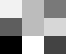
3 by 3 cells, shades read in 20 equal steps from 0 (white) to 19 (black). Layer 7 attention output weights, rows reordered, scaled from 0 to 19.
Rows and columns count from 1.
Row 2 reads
12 5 3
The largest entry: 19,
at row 3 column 1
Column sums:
32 10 27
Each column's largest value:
19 5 14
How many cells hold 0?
1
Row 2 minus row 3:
-7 5 -11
